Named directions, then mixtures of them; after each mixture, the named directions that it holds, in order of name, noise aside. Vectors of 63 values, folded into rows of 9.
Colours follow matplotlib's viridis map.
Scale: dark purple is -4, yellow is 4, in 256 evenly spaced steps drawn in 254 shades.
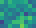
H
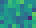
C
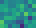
H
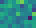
C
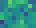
C, H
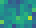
C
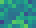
H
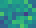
H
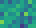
H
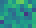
C, H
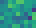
C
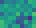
C, H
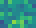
H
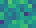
C, H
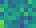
H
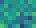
C, H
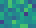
C, H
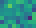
C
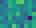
C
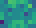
C, H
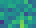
H
